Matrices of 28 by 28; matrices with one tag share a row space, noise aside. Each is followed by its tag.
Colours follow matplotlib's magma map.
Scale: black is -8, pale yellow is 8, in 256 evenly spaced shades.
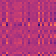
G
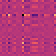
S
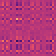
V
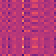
S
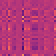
S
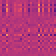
G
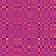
G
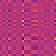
S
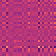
G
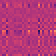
G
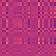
G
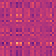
V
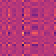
S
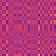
G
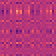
V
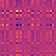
V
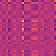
S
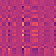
S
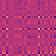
G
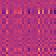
G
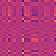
S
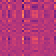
S
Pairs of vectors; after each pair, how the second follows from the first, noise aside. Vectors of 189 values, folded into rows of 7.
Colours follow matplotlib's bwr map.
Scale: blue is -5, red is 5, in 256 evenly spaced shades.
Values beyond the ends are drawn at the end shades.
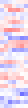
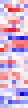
scaled up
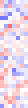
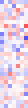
shuffled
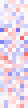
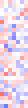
shuffled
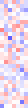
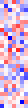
scaled up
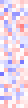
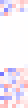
partly zeroed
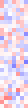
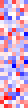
scaled up
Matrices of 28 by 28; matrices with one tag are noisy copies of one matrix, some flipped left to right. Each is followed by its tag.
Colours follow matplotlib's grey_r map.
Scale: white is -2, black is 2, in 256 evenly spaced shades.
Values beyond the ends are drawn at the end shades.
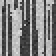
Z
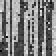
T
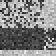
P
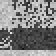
P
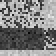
P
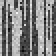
Z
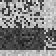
P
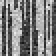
Z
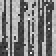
T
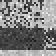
P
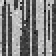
Z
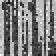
T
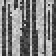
Z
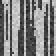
Z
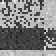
P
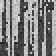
T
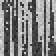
T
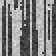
Z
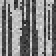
Z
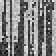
T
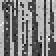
T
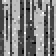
Z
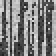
T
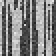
Z
